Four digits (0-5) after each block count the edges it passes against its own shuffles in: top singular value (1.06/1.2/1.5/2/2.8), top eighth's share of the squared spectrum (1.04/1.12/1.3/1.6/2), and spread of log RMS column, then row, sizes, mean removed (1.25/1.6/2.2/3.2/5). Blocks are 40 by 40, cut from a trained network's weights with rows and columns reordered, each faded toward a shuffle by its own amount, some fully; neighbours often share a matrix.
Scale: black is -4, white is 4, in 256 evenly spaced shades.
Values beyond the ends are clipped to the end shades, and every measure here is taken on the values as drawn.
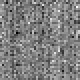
3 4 2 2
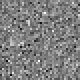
0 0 0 0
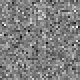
0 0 0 0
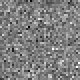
0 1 0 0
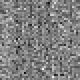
2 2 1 1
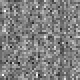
2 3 1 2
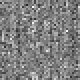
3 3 0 1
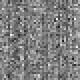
3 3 1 2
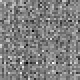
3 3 0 2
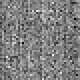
2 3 0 1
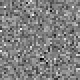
0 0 0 0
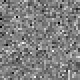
0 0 0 0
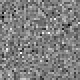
0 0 0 0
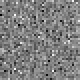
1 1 0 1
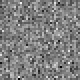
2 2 0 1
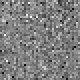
1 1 0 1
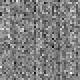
3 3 1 1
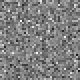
0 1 0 0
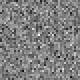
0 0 0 1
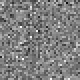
0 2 0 0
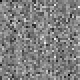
2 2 0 1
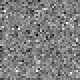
1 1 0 0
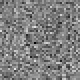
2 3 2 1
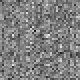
3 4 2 1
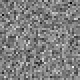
1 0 0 0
